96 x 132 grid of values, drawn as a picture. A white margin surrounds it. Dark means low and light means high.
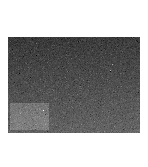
Slope: up to the bottom. Ninth with the highest average: bottom left. Odd patch: higher, in the bottom left. Stripes: none. Average level on the scale: 30%.
